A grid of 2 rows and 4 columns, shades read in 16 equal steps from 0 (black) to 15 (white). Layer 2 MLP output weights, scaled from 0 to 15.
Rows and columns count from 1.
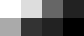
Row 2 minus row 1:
-5 -10 -4 -2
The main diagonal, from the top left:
15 3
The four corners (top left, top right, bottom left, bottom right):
15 2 10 0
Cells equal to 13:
1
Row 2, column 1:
10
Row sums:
36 15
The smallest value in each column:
10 3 2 0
